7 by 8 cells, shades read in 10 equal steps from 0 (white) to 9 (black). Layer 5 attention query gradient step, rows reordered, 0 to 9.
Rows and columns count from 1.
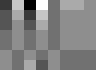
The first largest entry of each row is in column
3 3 1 1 1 2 4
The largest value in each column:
7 5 9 6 5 5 5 5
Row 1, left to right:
7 2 9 0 5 3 3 4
